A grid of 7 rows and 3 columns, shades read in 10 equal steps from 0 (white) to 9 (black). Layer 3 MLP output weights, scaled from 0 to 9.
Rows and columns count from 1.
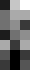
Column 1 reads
8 5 5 8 3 6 7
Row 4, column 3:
4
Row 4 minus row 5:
5 -2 1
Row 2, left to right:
5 3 3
